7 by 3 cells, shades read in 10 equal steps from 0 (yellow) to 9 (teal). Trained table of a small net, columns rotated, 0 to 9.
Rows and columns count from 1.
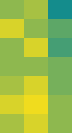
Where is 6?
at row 2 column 3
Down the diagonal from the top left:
4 4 7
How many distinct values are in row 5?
3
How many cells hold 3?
3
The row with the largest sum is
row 1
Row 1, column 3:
9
